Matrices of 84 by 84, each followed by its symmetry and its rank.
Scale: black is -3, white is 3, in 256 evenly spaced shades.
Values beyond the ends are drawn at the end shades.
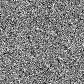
antisymmetric, full rank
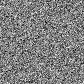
neither, full rank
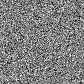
antisymmetric, full rank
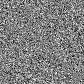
antisymmetric, full rank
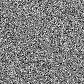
antisymmetric, full rank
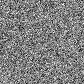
neither, full rank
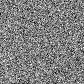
neither, full rank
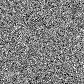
antisymmetric, full rank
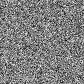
antisymmetric, full rank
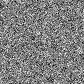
antisymmetric, full rank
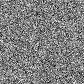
neither, full rank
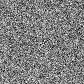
antisymmetric, full rank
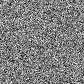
neither, full rank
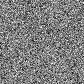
neither, full rank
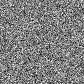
neither, full rank
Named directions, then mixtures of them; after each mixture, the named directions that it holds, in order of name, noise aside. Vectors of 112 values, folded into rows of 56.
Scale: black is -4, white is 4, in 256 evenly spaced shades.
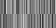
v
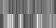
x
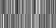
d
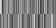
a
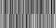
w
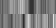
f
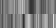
f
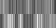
x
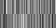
v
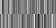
a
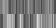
x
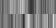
f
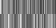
a, x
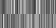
d, f
